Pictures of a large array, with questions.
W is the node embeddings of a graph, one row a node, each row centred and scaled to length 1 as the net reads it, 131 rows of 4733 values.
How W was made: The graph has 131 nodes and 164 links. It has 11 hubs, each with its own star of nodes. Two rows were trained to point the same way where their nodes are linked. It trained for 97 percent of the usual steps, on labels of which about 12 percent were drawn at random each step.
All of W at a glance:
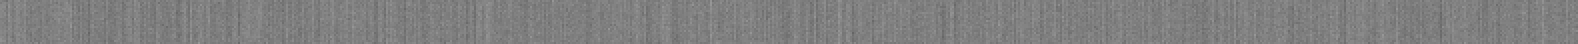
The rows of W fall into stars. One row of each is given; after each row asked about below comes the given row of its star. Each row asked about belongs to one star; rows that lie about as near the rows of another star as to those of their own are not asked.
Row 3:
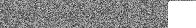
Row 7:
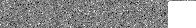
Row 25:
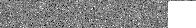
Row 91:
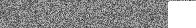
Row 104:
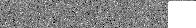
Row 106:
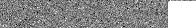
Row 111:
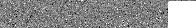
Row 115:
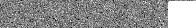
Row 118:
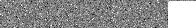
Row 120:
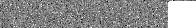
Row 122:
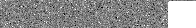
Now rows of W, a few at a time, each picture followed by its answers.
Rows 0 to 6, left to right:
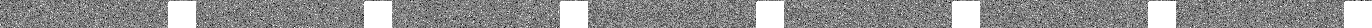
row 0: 91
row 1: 25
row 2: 120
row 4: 115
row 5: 120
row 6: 91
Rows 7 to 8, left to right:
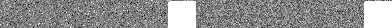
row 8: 120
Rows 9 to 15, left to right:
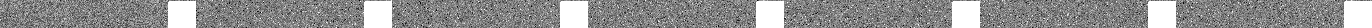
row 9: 3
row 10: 7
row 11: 122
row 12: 106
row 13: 111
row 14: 25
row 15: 106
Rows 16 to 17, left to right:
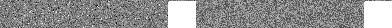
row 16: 91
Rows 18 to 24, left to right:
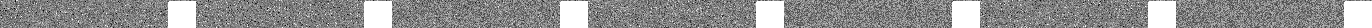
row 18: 7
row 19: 115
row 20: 111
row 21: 115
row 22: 104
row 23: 3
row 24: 7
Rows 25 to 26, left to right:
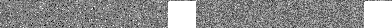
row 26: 104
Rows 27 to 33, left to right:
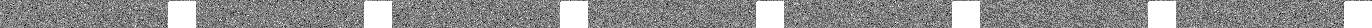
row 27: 120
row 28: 106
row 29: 91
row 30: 118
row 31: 120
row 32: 115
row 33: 120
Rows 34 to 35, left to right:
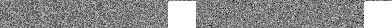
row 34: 122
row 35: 25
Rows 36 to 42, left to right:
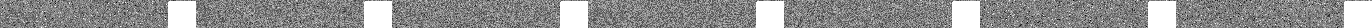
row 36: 3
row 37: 111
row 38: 104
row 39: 3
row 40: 118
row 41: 118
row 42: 106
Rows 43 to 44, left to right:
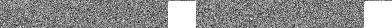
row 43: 3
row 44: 25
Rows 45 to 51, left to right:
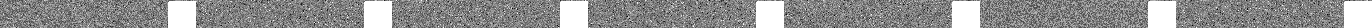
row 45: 115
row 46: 104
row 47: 118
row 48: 122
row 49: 3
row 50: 106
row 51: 115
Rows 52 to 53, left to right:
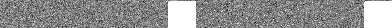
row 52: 106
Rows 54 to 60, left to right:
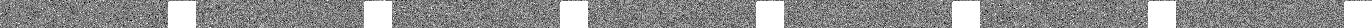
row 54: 25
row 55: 91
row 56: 115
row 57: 91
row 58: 104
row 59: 7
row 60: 118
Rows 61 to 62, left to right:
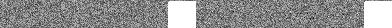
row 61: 91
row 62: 3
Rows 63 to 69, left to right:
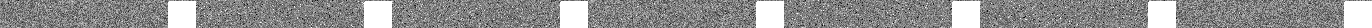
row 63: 25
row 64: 91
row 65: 120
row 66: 7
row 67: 118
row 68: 3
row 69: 91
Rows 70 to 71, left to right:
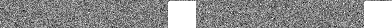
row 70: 25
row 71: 106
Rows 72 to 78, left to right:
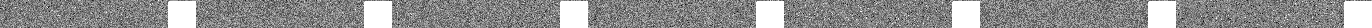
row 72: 106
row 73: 111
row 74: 118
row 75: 111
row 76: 118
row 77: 25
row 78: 3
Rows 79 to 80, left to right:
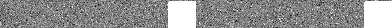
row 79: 25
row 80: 3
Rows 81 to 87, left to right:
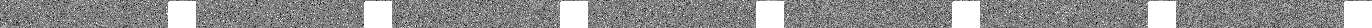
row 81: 104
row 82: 3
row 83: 120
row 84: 25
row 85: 91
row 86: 91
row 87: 120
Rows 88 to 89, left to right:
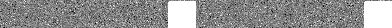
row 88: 104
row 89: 104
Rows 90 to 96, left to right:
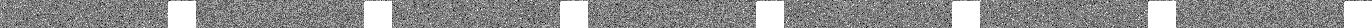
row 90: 106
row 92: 111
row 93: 120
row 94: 111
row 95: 118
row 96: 104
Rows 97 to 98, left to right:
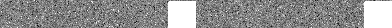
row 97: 122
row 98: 91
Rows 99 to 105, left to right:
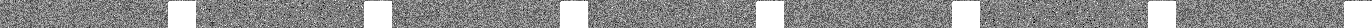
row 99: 25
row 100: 104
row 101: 104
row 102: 120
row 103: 120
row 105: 111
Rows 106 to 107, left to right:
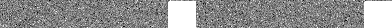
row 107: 106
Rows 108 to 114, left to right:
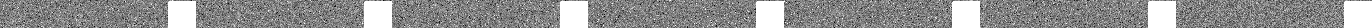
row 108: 120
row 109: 122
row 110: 120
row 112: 104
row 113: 106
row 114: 7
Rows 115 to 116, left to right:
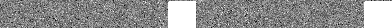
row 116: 122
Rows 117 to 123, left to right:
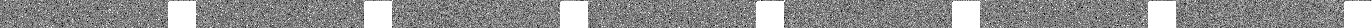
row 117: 118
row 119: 106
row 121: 118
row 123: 122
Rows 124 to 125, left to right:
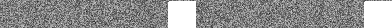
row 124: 91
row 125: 104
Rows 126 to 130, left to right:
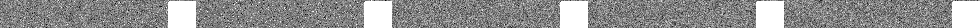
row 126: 91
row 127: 115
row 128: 111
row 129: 25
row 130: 7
